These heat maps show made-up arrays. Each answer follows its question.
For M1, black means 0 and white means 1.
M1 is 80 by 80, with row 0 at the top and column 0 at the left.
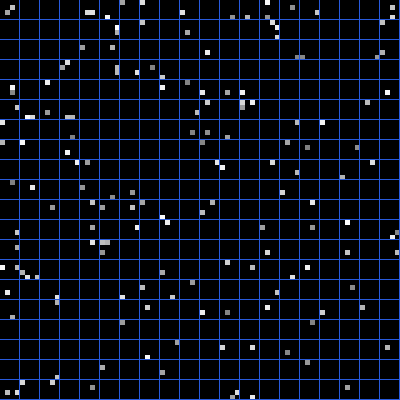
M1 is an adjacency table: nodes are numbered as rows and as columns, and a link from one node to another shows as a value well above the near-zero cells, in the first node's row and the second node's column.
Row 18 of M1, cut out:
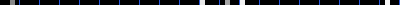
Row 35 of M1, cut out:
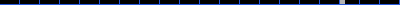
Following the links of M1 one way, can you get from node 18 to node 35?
no
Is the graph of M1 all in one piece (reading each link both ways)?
no
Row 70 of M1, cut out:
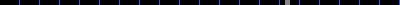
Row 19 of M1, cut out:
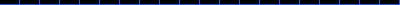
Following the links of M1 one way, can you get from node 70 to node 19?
no
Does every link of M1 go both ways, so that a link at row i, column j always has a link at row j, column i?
yes
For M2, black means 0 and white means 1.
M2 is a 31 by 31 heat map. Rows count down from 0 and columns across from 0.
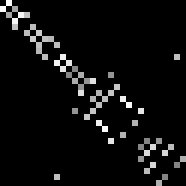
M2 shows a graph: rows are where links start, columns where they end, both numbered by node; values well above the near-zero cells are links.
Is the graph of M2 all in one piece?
yes
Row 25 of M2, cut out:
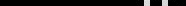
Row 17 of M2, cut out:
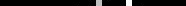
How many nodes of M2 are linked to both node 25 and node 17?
0
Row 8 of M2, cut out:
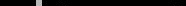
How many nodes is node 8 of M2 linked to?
1
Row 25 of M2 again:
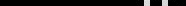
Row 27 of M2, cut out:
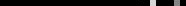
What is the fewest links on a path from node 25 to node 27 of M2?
1
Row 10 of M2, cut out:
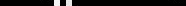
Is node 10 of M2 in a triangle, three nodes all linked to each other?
no
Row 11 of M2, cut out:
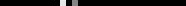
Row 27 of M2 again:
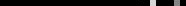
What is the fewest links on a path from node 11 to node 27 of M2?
4
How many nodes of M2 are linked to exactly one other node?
8
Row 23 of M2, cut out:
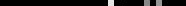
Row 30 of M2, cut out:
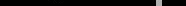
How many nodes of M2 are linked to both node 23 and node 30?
1
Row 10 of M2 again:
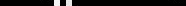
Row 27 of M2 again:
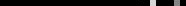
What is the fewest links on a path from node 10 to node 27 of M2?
3
